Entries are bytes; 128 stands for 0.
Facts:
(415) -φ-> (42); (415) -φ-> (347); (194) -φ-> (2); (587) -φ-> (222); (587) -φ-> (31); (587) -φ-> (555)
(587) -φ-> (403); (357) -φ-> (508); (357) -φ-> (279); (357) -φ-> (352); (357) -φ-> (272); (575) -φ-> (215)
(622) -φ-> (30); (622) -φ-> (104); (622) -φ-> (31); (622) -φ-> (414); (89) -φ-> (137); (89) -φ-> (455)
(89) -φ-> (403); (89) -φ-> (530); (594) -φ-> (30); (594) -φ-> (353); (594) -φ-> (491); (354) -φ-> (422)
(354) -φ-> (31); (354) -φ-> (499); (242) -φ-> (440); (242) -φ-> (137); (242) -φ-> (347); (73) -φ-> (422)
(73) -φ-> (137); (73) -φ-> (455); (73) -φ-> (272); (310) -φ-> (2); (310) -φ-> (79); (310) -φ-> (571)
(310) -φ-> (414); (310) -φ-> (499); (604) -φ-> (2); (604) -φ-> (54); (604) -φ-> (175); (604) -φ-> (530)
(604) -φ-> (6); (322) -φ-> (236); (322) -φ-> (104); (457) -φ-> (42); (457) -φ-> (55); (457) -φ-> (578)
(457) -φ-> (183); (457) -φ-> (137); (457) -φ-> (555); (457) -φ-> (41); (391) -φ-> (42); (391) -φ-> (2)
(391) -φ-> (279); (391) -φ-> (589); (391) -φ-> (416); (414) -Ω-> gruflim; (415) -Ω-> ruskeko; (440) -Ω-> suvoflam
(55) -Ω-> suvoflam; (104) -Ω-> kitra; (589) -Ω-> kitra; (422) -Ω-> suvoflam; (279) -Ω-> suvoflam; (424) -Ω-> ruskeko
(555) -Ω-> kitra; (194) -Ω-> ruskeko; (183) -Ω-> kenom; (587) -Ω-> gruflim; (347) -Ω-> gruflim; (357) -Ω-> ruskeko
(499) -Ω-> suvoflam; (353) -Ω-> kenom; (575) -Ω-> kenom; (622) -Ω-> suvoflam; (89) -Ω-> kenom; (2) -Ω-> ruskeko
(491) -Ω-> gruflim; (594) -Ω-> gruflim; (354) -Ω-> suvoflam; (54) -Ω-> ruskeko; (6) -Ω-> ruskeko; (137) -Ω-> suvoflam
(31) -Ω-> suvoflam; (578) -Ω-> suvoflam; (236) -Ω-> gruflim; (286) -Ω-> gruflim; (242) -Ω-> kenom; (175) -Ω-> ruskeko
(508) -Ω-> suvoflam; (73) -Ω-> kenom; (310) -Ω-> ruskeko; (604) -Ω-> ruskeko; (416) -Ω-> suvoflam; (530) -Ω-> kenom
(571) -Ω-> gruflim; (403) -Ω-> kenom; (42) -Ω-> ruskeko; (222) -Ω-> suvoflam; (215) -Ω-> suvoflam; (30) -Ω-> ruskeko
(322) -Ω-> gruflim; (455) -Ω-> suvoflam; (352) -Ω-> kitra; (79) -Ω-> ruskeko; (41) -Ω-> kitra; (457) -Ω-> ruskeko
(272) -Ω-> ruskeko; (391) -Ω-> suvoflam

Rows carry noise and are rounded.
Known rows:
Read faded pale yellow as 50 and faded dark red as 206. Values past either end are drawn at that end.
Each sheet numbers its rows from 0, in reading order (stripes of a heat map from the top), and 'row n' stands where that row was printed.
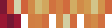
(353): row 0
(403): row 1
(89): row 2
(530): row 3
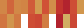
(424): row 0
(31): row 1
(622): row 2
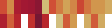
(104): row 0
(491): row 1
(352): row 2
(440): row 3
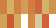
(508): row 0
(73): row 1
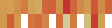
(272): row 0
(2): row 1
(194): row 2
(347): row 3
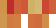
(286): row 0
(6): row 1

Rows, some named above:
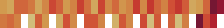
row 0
(2)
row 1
(352)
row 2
(555)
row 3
(499)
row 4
(555)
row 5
(310)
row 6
(354)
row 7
(236)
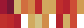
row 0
(594)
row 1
(415)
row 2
(622)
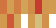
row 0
(137)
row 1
(357)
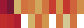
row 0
(594)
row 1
(589)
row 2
(194)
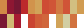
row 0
(322)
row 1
(79)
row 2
(242)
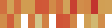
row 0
(455)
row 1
(604)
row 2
(499)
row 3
(457)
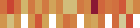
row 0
(391)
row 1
(137)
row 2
(183)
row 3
(587)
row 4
(575)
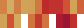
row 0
(508)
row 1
(571)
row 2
(30)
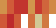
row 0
(414)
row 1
(194)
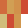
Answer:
(41)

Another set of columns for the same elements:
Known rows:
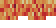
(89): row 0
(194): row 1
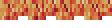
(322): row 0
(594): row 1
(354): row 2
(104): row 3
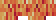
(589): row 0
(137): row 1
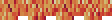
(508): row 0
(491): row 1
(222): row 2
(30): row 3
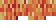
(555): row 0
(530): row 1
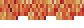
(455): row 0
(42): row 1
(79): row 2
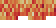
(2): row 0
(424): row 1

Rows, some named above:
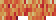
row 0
(347)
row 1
(183)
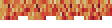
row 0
(322)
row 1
(499)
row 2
(604)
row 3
(587)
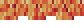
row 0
(242)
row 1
(236)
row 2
(31)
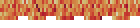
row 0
(183)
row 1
(622)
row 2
(286)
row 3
(347)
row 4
(575)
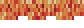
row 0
(440)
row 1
(457)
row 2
(403)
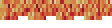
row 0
(322)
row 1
(31)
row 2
(310)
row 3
(353)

